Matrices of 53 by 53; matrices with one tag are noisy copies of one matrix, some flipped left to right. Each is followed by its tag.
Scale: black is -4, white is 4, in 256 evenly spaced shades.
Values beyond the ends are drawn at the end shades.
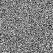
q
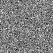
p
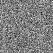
p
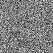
p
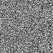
q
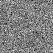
p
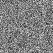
p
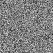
q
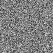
q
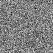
p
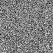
q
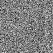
q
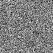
p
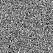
p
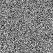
q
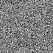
p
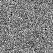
p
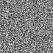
q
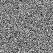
p
